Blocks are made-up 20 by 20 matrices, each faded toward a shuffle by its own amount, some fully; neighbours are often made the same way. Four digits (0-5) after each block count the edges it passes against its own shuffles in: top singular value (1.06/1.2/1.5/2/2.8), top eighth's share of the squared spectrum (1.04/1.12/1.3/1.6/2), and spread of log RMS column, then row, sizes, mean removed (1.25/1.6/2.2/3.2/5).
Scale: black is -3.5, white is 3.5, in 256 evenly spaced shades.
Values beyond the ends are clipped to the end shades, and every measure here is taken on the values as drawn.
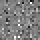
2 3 1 0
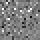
2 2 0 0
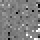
2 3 1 0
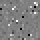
0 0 0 0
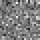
2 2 0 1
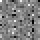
3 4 2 0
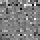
2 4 1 2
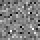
0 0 0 0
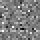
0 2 0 0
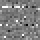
2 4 0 1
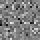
2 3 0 1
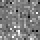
0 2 0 0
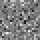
0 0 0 0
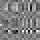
4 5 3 2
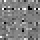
3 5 0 2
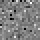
1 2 0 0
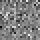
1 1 0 2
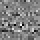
1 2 0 2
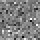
1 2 0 0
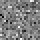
0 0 0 0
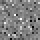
0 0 0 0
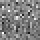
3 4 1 0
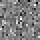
2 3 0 0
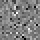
2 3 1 0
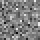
0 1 0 0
